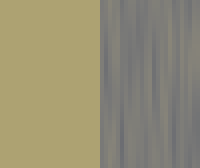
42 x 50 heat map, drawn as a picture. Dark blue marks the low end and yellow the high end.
The table splits into one row of 2 panels. Panel 1,1: high, flat. Panel 1,2: middling, streaked downward, faint in contrast.
